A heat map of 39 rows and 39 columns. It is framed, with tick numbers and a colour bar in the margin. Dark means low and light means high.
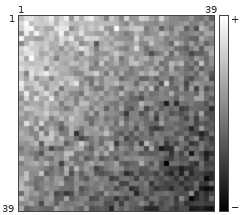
Grain: fine. Ninth with the highest average: top left. Odd rows or columns: none. Ninth with the lowest average: bottom right. Slope: up to the top left. Stripes: none.
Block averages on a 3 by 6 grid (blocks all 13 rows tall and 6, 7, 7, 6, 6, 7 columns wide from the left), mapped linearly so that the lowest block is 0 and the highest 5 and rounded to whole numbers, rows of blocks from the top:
5 4 4 3 3 2
4 3 3 2 2 1
3 2 2 1 1 0
